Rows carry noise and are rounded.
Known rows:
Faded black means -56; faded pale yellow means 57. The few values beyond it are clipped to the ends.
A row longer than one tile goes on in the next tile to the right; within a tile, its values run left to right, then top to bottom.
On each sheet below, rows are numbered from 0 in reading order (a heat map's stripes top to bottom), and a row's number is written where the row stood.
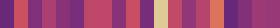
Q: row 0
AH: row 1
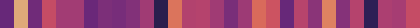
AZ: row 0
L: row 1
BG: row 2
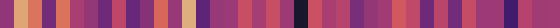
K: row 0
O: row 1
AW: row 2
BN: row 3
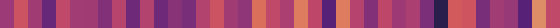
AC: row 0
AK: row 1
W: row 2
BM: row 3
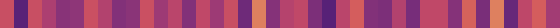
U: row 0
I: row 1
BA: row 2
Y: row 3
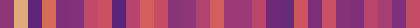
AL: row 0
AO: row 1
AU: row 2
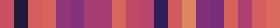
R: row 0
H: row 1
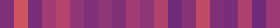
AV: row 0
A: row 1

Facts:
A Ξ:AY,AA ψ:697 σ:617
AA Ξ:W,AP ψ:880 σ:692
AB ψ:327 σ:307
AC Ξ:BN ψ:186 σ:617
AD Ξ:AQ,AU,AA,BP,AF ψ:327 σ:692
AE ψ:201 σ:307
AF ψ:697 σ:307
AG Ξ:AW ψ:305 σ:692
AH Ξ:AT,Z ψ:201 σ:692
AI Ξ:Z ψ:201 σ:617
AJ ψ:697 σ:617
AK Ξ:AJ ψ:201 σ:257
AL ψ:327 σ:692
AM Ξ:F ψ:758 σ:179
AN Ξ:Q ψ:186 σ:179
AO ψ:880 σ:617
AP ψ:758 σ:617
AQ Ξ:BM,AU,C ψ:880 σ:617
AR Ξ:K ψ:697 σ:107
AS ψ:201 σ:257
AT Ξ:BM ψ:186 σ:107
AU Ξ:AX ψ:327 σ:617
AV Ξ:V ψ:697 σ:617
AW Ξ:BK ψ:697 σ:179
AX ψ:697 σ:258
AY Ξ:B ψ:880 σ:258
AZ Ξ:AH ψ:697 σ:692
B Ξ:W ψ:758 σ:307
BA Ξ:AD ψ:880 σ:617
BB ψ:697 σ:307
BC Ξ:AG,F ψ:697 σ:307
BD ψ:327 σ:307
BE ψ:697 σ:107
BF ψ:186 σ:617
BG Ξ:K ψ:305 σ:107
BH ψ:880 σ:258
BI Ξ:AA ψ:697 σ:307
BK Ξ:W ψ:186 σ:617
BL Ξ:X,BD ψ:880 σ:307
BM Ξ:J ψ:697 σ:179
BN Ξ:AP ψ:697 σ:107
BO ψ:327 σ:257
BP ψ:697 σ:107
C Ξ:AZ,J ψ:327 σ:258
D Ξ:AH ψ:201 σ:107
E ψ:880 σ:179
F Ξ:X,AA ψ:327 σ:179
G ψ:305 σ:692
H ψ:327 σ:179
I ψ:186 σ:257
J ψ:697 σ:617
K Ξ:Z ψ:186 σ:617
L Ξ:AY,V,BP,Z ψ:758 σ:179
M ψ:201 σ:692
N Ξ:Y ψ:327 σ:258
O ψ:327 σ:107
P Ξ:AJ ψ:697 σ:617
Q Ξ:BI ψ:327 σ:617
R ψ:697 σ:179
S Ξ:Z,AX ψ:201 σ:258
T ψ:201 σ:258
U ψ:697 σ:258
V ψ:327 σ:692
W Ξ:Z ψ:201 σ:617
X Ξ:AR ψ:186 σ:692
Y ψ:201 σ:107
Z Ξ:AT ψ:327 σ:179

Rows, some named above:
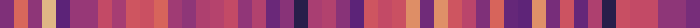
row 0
O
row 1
BF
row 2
F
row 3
AT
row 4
BL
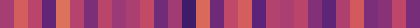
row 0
W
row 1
B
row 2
BA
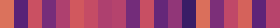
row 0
BH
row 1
B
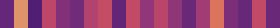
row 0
AD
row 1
AQ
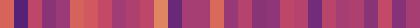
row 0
T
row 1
M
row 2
AP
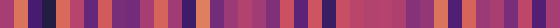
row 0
AA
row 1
BK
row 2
AY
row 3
G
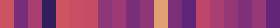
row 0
BL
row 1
X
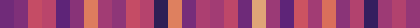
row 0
C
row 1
AN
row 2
AR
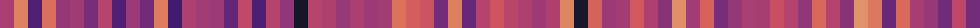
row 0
G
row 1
AG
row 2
AM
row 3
S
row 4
E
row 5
AS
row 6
K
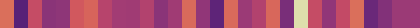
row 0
T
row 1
BO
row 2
AH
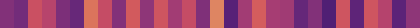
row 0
N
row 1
D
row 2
BI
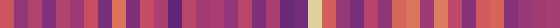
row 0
I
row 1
AP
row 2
Z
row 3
AI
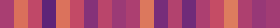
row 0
W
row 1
AE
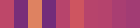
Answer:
S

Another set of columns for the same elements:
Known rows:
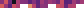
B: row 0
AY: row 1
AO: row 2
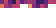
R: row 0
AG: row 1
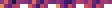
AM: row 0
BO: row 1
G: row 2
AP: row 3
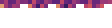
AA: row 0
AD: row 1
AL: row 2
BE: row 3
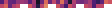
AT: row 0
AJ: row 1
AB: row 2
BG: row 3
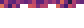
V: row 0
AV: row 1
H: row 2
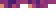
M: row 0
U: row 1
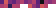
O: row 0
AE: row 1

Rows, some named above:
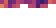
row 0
AC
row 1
BG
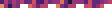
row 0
N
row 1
I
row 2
AM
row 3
AR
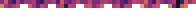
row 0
AW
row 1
AS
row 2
O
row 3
BN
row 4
Y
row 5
AN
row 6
AK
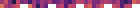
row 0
BI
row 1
C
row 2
Y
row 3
BN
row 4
BG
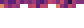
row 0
AZ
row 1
D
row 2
L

